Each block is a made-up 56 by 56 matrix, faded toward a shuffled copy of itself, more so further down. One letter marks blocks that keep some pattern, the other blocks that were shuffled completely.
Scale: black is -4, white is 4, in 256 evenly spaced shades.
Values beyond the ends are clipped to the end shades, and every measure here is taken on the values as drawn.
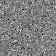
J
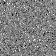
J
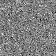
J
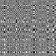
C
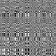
C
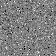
J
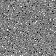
J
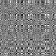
C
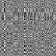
C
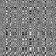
C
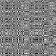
C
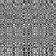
C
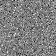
J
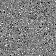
J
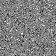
J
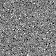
J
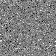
J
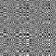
C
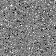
J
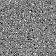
J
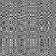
C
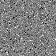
J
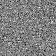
J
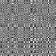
C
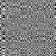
C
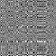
C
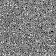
J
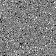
J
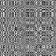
C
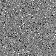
J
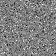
J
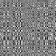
C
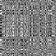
C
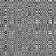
C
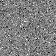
J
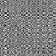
C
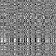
C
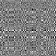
C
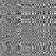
C
